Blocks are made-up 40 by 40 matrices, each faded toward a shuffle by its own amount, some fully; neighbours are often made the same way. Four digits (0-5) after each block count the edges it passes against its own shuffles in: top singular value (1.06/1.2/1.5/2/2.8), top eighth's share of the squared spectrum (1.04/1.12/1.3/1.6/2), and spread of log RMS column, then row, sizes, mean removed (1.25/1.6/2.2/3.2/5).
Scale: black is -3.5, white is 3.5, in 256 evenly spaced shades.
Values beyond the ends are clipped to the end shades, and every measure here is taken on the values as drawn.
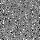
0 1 1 0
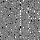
2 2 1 0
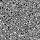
0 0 0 0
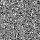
2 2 0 0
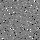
0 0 0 0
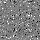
2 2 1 1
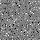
0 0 0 0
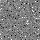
0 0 0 0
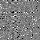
3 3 0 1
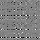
4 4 1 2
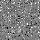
3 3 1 1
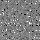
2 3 0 1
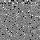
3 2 0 1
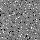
0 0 0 0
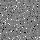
0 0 0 0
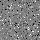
0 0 0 0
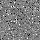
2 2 0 0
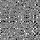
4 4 1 2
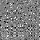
4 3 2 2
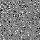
3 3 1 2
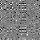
4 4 2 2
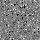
1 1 0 1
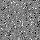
0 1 0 0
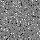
2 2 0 0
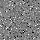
0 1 0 0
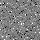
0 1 0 0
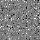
2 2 1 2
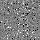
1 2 1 1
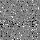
2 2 1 1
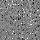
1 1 1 0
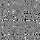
2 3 2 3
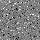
1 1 0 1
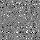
2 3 1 2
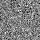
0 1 0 0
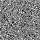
0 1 0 0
